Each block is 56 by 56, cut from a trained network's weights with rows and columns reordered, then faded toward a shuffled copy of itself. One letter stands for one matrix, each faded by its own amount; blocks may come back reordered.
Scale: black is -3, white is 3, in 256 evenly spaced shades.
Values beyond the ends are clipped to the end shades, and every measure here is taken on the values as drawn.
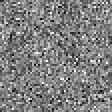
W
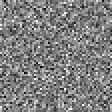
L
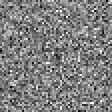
L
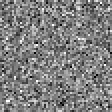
W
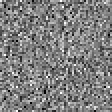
L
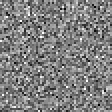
L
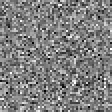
W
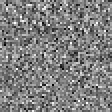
W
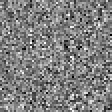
L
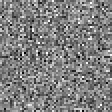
W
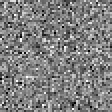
W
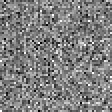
W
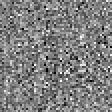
W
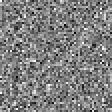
W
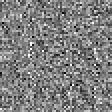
W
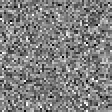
L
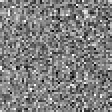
L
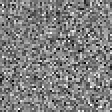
W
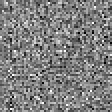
W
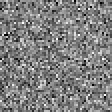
W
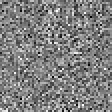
L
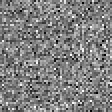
L
